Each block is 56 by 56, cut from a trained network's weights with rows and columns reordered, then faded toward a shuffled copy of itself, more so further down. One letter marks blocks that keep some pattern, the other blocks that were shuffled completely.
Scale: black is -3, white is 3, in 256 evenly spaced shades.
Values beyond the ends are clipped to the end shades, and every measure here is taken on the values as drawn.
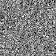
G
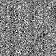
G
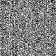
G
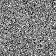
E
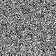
E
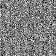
G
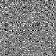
G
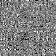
G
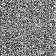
G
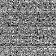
G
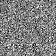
G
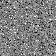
E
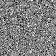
E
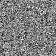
E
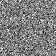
E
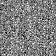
G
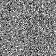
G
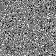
E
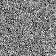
E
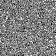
E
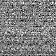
G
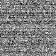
G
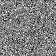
E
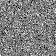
E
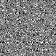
G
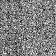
G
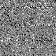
G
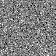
E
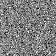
E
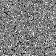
E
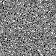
E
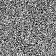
E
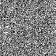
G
